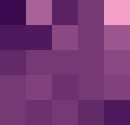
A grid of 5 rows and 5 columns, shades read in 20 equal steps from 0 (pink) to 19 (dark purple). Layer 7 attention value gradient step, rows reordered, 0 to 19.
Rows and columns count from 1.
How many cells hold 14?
2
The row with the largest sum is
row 5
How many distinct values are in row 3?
3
